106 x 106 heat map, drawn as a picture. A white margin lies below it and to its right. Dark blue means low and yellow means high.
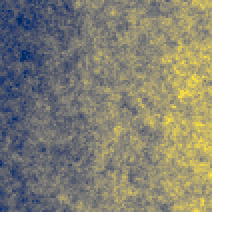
The top left is the ninth with the lowest average. Values rise toward the right. No single row or column stands out from its neighbours. There are no regular stripes. Overall the values sit about 50% of the way up the scale. The field is mottled with small blotches.
